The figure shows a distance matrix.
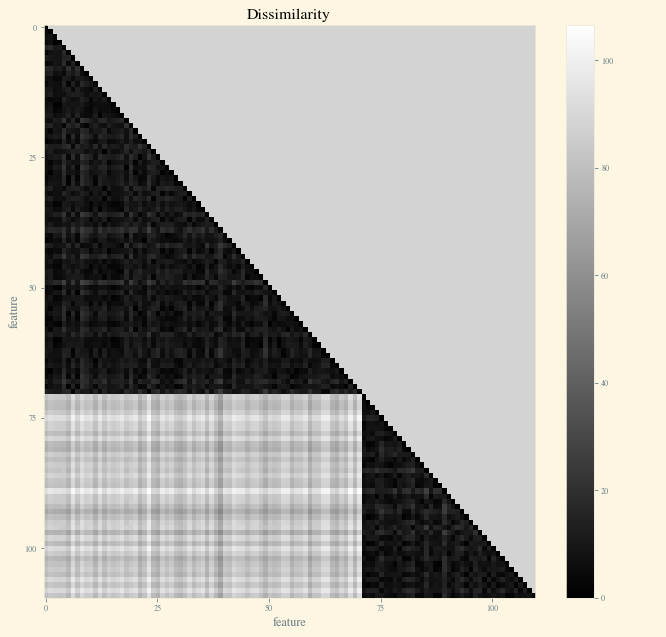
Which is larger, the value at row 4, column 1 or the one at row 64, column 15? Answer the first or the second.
the first
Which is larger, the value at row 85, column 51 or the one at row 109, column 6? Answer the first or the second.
the second
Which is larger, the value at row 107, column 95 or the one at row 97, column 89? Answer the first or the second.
the second
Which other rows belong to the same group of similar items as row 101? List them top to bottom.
71, 72, 73, 74, 75, 76, 77, 78, 79, 80, 81, 82, 83, 84, 85, 86, 87, 88, 89, 90, 91, 92, 93, 94, 95, 96, 97, 98, 99, 100, 102, 103, 104, 105, 106, 107, 108, 109
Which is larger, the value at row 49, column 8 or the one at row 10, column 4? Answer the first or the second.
the first
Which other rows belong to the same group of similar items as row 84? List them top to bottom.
71, 72, 73, 74, 75, 76, 77, 78, 79, 80, 81, 82, 83, 85, 86, 87, 88, 89, 90, 91, 92, 93, 94, 95, 96, 97, 98, 99, 100, 101, 102, 103, 104, 105, 106, 107, 108, 109
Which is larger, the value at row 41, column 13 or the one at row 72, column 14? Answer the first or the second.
the second
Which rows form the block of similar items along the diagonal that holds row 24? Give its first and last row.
0 to 70
